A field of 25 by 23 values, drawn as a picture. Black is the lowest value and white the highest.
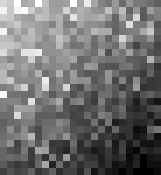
The top left is the ninth with the highest average. The histogram is bell-shaped. The texture is fine-grained noise. The bottom right is the ninth with the lowest average. The field climbs toward the top left. No row or column stands out.
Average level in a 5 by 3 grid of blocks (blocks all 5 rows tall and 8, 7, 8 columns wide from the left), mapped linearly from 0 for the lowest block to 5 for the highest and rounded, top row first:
5 4 3 | 4 3 3 | 4 3 2 | 3 2 1 | 2 1 0
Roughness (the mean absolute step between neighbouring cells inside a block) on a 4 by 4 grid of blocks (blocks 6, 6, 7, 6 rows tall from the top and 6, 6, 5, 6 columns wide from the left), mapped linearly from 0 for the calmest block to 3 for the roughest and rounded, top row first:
1113
1111
2111
1300
